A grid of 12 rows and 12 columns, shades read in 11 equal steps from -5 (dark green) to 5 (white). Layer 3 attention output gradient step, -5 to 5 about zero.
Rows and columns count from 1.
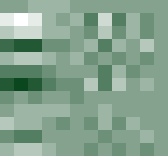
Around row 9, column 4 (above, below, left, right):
0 0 1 1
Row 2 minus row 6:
6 7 6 2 0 1 -2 5 -3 2 -1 0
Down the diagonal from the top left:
0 5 3 -1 0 0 2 0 0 1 1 0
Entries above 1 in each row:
0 4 4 1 2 0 2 0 0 1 0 2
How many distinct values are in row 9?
2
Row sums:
3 14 10 -11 4 -9 -14 -3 5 3 -5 3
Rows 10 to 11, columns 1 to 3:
2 1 1 / -1 -2 -2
